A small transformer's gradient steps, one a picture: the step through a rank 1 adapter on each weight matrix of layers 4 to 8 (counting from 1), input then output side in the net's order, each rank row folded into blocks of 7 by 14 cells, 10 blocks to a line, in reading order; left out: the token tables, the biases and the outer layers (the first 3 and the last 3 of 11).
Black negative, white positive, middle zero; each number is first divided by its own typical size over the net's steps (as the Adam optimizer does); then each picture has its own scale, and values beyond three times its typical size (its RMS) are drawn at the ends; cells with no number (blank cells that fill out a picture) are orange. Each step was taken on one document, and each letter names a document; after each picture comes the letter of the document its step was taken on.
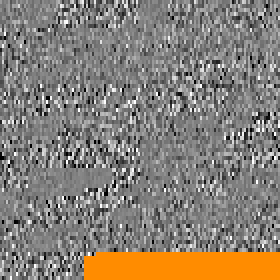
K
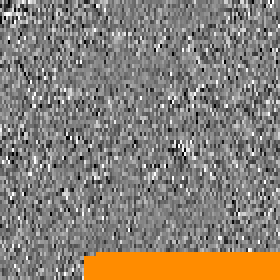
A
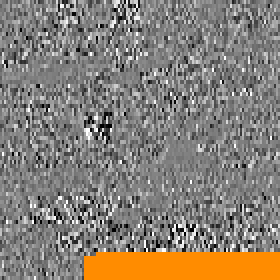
K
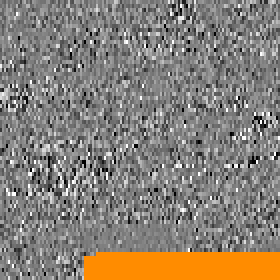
A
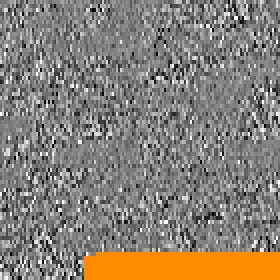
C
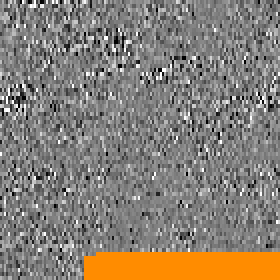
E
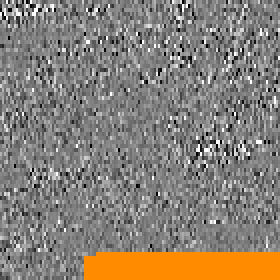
E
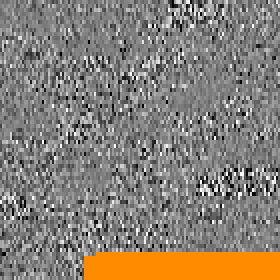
C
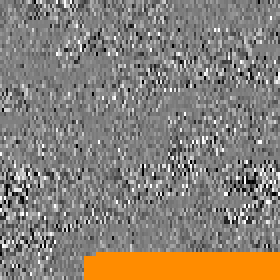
E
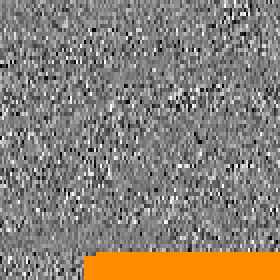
A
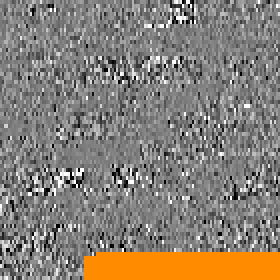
C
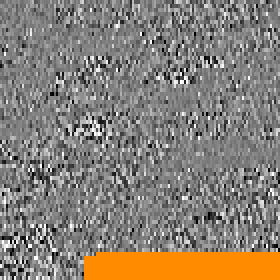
C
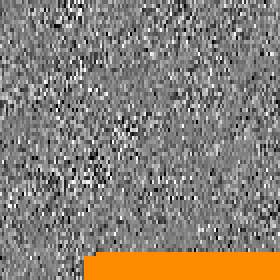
A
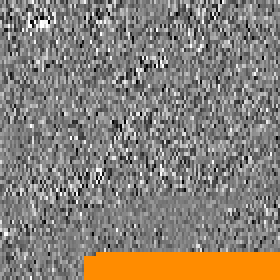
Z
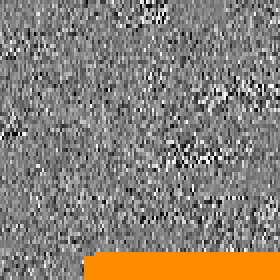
K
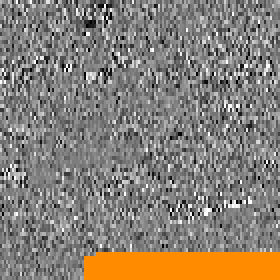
Z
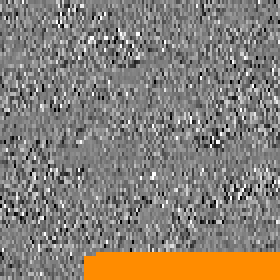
E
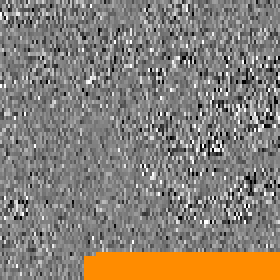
E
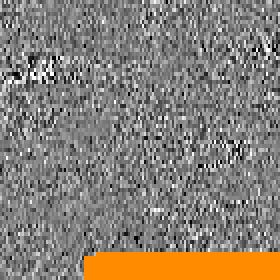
Z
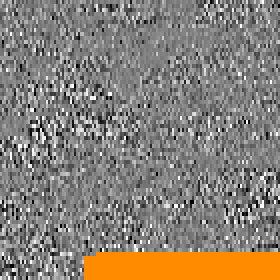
C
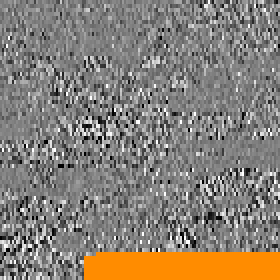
C
